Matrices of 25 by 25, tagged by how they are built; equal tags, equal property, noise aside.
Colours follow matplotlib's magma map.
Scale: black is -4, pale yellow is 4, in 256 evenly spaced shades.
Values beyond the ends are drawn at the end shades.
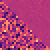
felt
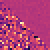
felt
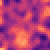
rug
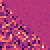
felt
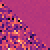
felt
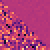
felt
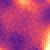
rug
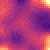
rug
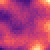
rug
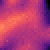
rug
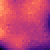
rug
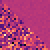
felt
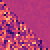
felt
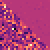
felt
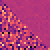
felt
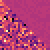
felt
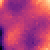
rug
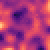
rug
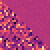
felt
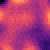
rug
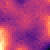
rug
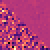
felt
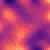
rug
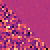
felt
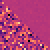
felt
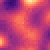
rug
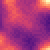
rug
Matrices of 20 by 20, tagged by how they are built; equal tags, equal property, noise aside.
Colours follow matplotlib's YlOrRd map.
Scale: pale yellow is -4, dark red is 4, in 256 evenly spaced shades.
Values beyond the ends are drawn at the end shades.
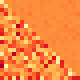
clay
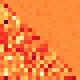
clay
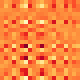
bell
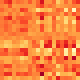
bell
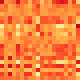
bell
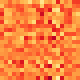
bell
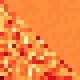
clay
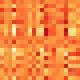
bell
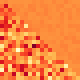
clay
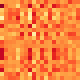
bell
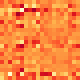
bell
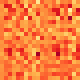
bell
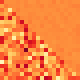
clay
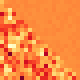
clay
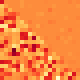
clay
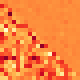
clay
